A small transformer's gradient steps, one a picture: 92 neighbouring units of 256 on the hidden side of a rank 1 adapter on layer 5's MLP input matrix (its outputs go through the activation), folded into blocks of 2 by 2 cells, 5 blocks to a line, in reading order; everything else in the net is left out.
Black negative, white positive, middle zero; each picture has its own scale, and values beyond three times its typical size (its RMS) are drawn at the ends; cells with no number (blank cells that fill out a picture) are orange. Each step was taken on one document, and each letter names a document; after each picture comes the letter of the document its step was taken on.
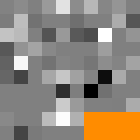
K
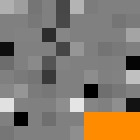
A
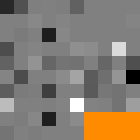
A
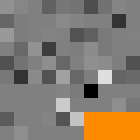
K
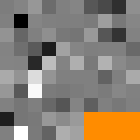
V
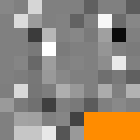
V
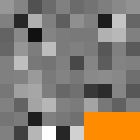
V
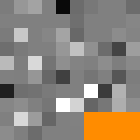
A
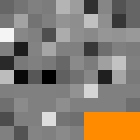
K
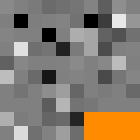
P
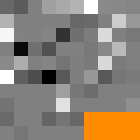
K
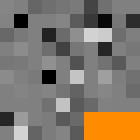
P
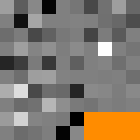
V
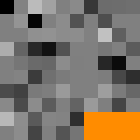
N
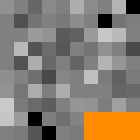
N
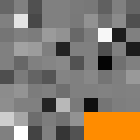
N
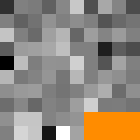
N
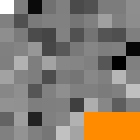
V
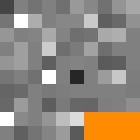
P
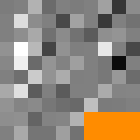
N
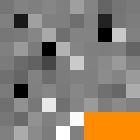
V
